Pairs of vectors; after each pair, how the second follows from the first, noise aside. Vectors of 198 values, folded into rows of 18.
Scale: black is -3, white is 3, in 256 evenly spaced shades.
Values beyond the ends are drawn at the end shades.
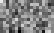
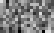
copied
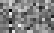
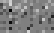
partly zeroed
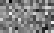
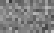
shrunk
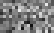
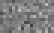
shrunk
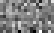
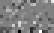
partly zeroed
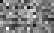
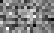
copied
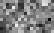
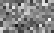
sign-scrambled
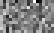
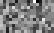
copied
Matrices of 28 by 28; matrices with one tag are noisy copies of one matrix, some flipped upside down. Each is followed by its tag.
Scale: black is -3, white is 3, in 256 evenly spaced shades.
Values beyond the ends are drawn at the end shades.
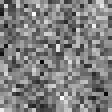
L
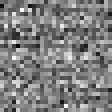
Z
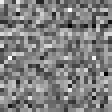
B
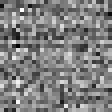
Z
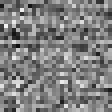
Z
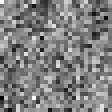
L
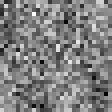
L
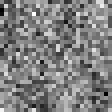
L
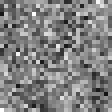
L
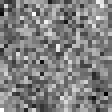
L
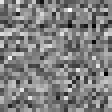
B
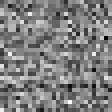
B
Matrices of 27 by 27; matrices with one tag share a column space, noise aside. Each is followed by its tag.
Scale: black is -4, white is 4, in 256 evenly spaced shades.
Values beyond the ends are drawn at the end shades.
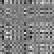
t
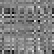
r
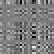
t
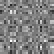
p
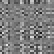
t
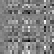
p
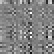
t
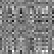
r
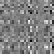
p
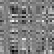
r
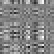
t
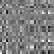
p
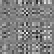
t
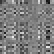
t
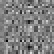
p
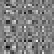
p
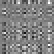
t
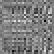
r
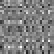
p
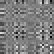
t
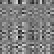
t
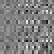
p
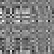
r
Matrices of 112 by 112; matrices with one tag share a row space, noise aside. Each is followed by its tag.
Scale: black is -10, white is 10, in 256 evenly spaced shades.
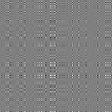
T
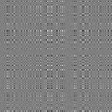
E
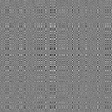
T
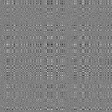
E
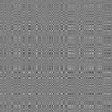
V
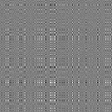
T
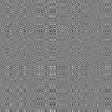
T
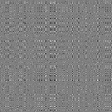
T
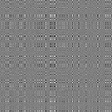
T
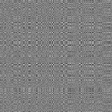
V
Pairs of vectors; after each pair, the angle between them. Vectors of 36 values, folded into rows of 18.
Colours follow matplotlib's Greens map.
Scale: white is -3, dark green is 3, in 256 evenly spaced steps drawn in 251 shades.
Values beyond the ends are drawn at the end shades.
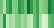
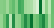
partly opposed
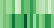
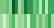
orthogonal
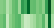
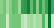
nearly parallel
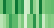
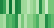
partly aligned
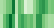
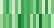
orthogonal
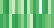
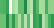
partly aligned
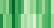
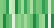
partly opposed
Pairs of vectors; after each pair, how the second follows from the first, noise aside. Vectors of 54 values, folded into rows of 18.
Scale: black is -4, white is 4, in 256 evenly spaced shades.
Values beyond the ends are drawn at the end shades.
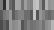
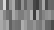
negated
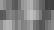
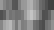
copied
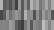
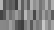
copied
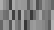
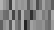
copied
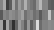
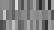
reversed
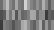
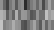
negated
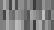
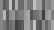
negated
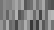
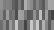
negated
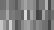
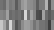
copied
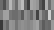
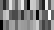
scaled up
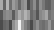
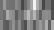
reversed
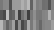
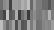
copied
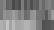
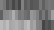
copied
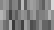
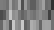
negated
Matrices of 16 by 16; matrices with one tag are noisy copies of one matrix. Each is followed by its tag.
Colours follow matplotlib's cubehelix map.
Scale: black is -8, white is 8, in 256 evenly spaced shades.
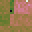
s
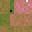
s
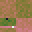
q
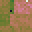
s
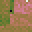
s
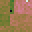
s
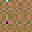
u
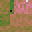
s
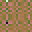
u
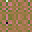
u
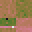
q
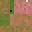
s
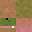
q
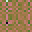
u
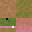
q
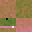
q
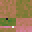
q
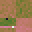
q
